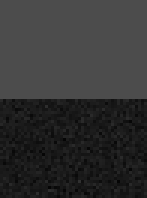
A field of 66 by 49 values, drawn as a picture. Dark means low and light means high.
The table splits into 2 rows of 1 panel. Panel 1,1: low, flat. Panel 2,1: very low, fine-grained, faint in contrast.
